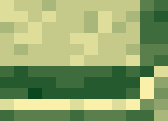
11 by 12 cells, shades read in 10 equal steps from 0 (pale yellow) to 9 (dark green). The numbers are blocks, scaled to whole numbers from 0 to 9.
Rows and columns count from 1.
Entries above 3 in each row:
2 2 2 2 2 2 11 11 11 2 11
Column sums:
41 40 40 41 40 40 41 39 44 42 59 59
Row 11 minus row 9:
0 -1 -3 -2 -2 -1 -2 -2 -2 0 7 -2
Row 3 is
3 2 1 2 2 2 3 1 3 2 7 7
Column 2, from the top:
2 1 2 1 3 2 8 8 7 0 6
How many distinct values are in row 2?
5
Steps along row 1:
up same up down same same same same same up up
